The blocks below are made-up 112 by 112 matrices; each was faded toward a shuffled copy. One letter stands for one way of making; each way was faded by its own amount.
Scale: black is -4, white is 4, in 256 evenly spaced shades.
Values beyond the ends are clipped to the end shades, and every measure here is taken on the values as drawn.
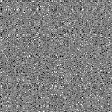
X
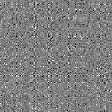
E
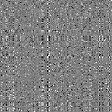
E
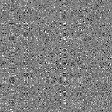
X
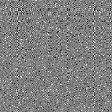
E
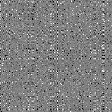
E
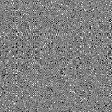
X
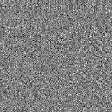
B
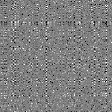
E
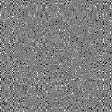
E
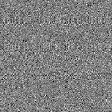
B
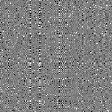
E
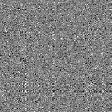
B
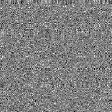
B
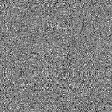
B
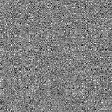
B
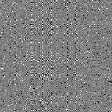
E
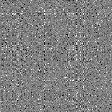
X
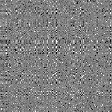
E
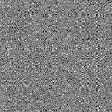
X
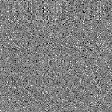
B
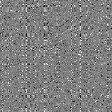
E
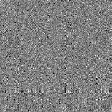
B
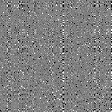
E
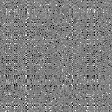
E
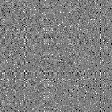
X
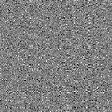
B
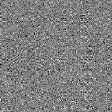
B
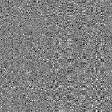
X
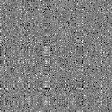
X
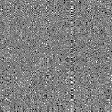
X
